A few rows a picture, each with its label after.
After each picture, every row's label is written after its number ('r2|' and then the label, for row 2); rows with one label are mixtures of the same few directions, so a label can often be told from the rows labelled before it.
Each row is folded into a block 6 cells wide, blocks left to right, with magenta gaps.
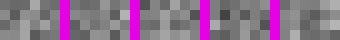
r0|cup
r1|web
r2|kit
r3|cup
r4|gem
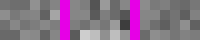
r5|web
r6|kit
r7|kit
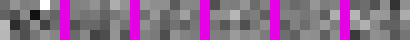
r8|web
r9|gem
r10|cup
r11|kit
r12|web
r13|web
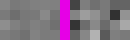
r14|cup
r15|cup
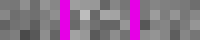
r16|gem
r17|cup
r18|cup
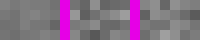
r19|gem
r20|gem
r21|gem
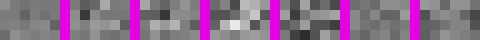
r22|kit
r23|cup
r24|kit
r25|kit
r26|gem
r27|web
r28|gem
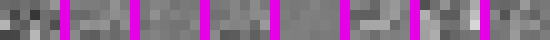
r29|cup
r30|kit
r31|cup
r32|kit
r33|cup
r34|kit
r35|gem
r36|cup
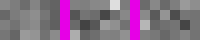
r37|gem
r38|web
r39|web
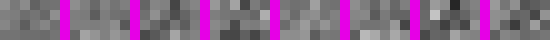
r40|kit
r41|kit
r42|cup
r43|kit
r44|cup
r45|kit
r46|cup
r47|kit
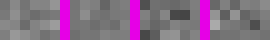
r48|gem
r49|cup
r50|cup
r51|web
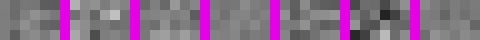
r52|gem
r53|cup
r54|kit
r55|cup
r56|gem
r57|cup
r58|kit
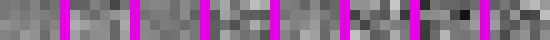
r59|gem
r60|gem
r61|web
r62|gem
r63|gem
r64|web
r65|cup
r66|web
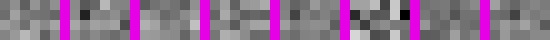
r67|gem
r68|cup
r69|gem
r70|gem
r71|cup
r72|web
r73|cup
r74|kit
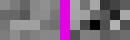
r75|kit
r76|kit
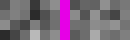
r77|cup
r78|cup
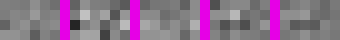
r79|cup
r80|cup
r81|gem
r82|kit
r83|kit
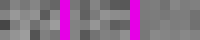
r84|cup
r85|gem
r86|kit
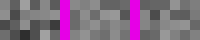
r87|gem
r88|web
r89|cup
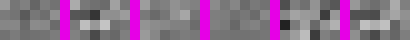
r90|kit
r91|kit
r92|cup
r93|kit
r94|cup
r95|kit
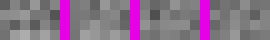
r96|kit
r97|kit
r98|cup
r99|cup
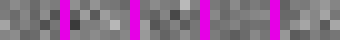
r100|web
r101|web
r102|web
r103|gem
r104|kit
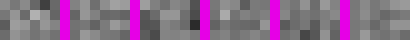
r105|web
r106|gem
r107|gem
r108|cup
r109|gem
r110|gem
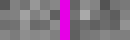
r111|kit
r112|cup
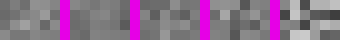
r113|kit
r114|gem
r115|cup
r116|cup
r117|gem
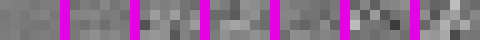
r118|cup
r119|kit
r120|cup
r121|kit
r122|kit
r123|web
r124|cup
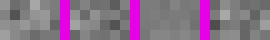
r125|cup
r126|web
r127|kit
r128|cup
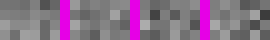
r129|gem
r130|cup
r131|cup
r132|web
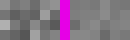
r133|cup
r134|cup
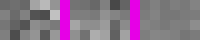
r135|web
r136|gem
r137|gem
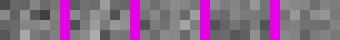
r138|cup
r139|cup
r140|web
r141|gem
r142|cup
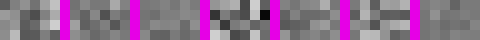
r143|gem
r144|web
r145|kit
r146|web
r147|web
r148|gem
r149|cup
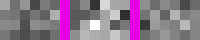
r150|kit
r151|kit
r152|web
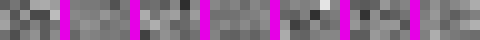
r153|web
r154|web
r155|web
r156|kit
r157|web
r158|cup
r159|gem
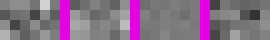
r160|web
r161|gem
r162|cup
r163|cup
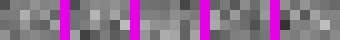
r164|kit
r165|kit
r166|gem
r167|web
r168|web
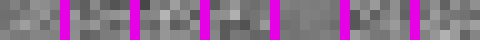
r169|kit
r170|gem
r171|kit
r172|kit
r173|gem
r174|web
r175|gem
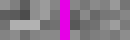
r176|kit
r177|web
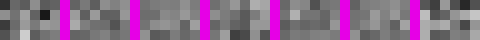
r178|cup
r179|web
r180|kit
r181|gem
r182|cup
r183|kit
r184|gem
